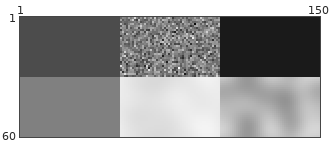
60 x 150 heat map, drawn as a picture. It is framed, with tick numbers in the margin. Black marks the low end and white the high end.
It is made of 2 by 3 panels. Panel 1,1: low, flat. Panel 1,2: middling, fine-grained, strong in contrast. Panel 1,3: very low, flat. Panel 2,1: middling, flat. Panel 2,2: very high, smooth, faint in contrast. Panel 2,3: high, smooth.
